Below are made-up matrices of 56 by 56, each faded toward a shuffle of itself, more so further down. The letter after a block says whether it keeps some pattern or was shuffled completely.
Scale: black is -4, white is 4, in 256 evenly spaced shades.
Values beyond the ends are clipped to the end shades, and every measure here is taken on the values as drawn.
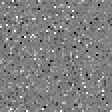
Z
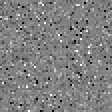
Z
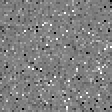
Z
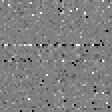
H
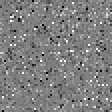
Z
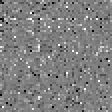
H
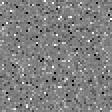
Z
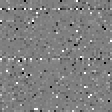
H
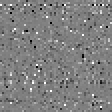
H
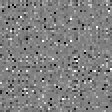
H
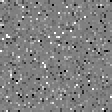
Z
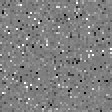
Z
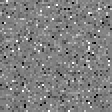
Z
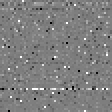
H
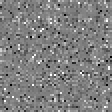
H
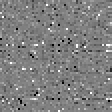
H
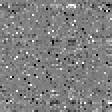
H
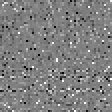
H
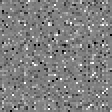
H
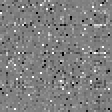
H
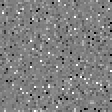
Z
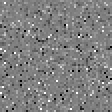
Z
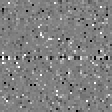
H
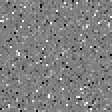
Z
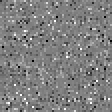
H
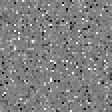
Z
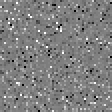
Z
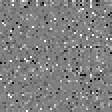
H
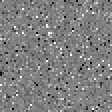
Z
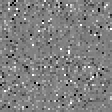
H
